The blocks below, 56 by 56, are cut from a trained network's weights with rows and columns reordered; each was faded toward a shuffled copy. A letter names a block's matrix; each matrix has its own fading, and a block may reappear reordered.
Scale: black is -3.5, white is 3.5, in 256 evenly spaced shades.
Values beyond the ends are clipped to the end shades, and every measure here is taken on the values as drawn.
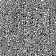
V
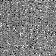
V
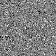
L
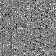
V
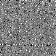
V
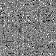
V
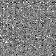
V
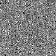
L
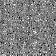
V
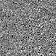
L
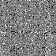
V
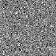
L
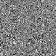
L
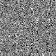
L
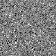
L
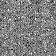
V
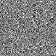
L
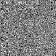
L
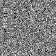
L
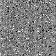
V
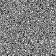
L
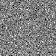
L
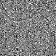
L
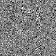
L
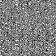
V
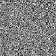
L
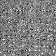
V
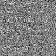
L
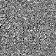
L
